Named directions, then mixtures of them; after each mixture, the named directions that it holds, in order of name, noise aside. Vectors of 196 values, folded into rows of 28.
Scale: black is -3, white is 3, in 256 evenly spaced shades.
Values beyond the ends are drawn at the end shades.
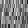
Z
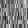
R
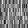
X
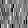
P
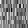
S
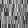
P, Z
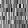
S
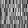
X, Z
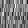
R, Z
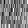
Z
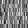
X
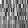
S, Z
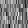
R, Z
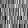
R, X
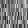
R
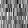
P, S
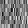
P, Z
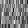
Z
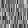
R, S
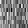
S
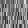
R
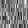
R, S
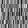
X
